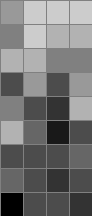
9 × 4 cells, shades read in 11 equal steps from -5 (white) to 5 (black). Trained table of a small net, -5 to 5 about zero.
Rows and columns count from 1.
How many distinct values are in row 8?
3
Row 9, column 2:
2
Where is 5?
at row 9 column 1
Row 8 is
1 2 3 2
